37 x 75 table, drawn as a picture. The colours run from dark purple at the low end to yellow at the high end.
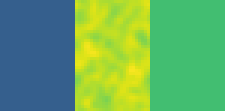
The table splits into one row of 3 panels. Panel 1,1: low, flat. Panel 1,2: very high, blotchy, faint in contrast. Panel 1,3: high, flat.
